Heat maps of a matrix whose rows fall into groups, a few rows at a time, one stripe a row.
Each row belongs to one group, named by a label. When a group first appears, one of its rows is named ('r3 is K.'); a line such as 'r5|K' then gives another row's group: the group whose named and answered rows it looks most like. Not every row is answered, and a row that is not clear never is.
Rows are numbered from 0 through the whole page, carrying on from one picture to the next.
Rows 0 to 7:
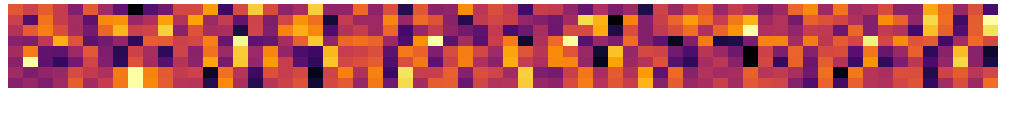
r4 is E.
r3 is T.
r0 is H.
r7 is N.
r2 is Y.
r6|N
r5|E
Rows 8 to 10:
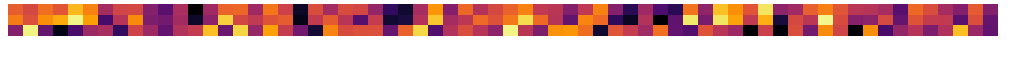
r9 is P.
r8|P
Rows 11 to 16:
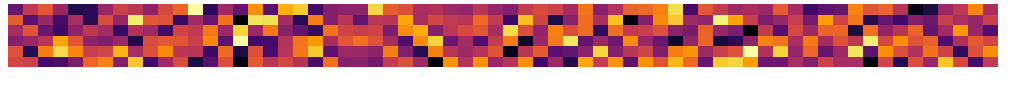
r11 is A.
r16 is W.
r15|Y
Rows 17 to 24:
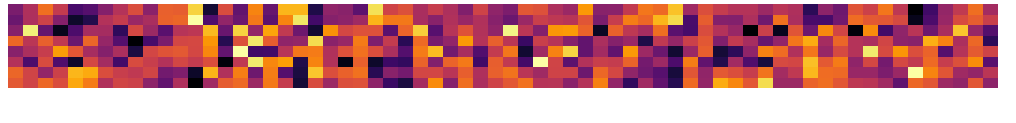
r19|E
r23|P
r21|T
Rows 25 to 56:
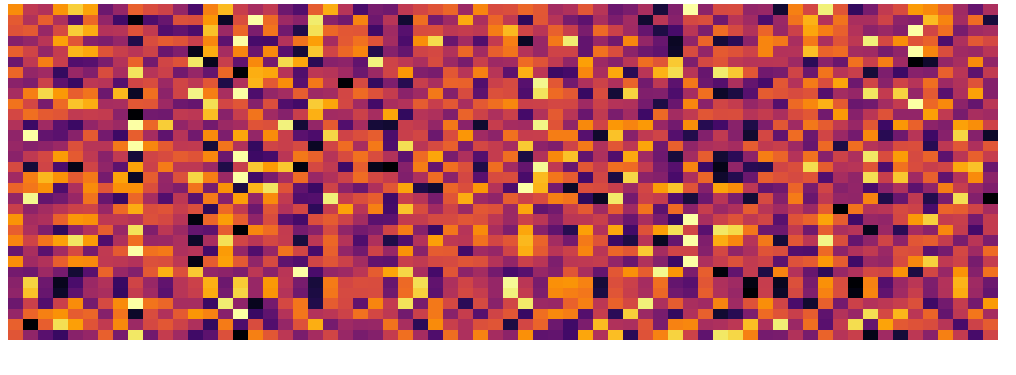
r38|N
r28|T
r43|E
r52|E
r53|N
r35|H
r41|T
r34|P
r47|P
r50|A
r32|H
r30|A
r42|W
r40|H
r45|P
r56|W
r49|P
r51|E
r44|N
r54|T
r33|T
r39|T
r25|P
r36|H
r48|N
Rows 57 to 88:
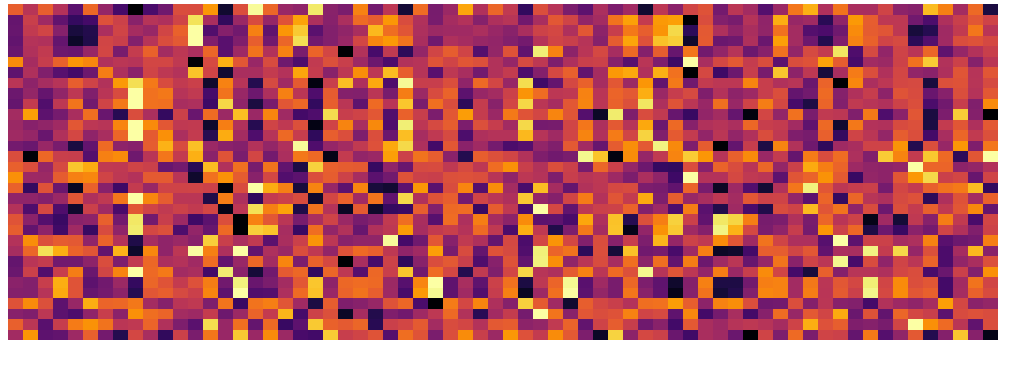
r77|W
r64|N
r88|E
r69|N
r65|N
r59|A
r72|P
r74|H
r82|N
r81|H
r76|H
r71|Y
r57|H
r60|A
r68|N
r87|P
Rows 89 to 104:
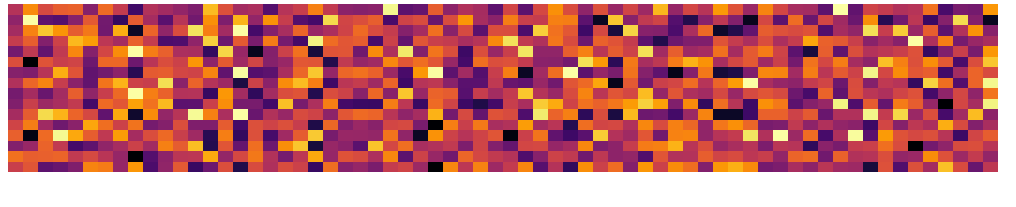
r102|A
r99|T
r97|N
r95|T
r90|E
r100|W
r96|Y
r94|Y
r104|W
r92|P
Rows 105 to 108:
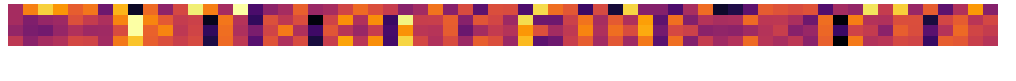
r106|N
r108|N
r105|T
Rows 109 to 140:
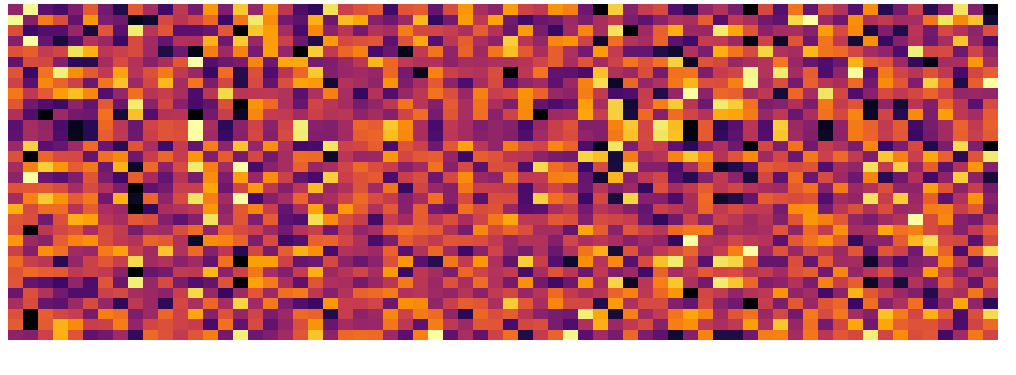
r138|Y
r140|T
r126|H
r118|W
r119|W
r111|W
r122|E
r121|A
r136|A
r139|Y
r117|P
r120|A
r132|Y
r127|T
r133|W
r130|Y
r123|Y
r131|P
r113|P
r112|E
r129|P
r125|E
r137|E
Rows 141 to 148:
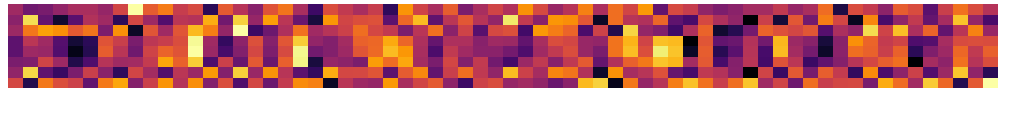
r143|T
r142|E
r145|A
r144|A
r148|Y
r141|N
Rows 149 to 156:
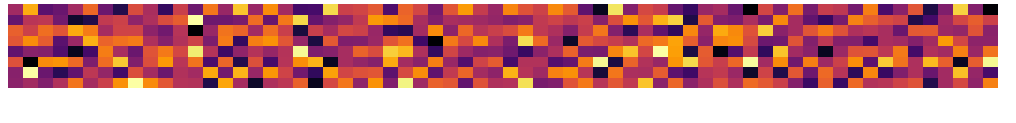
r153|A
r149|E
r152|W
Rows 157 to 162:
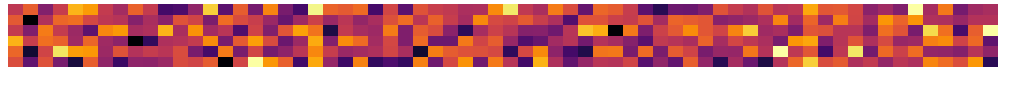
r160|H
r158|Y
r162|H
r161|Y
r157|P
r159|Y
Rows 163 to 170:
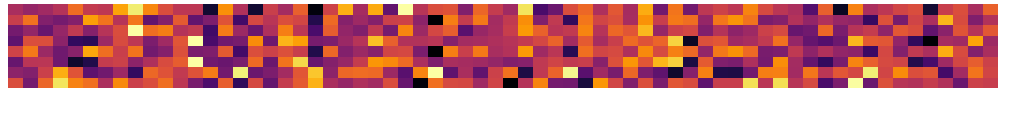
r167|W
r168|A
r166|A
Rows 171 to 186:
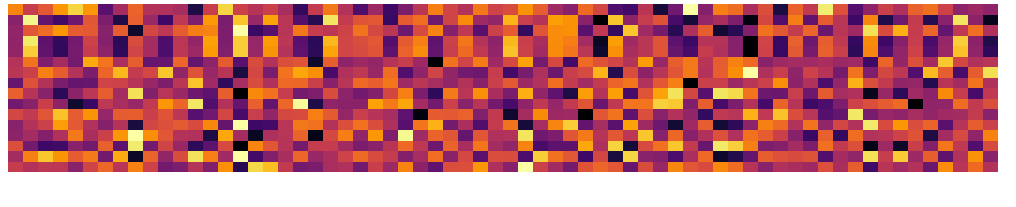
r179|W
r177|Y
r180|A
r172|E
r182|T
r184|W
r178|A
